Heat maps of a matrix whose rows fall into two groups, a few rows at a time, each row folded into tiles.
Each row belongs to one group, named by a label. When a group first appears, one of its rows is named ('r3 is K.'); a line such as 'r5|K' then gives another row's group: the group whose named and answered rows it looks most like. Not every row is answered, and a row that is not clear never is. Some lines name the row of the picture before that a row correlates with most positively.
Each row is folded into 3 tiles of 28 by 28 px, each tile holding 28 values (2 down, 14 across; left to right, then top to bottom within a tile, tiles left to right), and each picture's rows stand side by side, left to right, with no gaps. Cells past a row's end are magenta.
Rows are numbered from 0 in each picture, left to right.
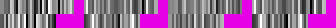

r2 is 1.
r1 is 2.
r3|2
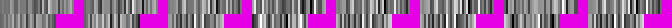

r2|1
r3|2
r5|1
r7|1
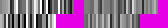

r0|1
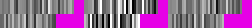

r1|1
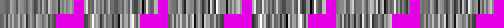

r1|2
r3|2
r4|1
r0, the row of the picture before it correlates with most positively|0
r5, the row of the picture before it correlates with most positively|0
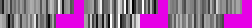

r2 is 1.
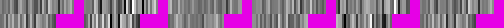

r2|2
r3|1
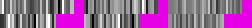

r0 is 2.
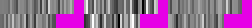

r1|2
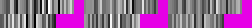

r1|1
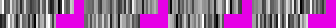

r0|2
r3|1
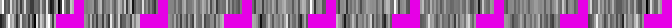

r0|2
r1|1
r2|1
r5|2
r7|2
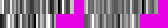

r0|2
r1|2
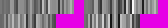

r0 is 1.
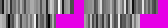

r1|1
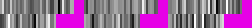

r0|2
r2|1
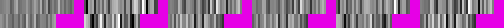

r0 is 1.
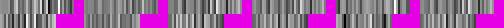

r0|1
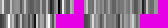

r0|2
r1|2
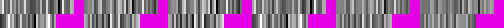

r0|2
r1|1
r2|1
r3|2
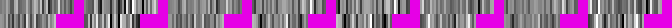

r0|1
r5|2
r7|2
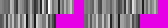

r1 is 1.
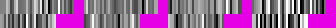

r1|2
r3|1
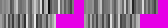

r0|1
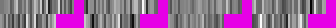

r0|1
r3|2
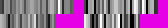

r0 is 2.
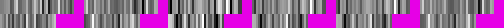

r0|1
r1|2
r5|2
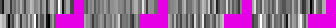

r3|2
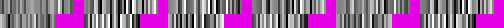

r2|1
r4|1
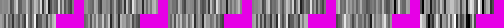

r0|1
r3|1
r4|2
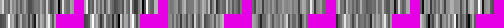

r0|2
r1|2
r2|1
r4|2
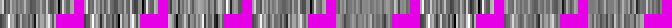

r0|2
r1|2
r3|2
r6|2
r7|1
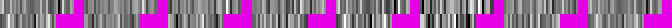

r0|2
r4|2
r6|1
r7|2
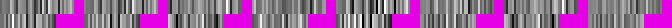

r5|1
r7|1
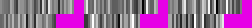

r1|2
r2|1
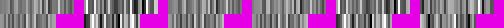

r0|1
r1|2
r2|1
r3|1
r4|2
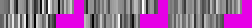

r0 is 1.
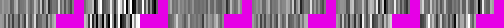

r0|1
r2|2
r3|1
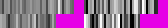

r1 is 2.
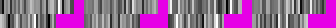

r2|2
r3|1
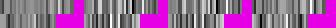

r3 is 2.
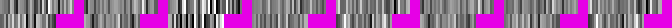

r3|1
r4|2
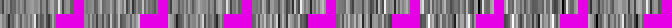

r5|2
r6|2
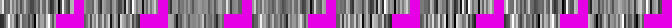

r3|2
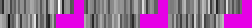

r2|1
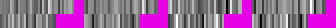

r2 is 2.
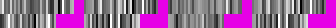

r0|2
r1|1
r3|1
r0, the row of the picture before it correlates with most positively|2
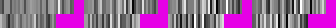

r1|1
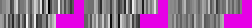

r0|1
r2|1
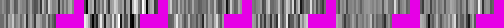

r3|1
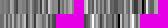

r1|2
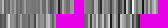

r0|2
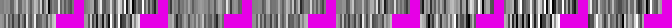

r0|1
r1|1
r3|1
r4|1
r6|1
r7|2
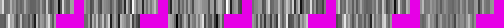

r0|2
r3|1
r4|2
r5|2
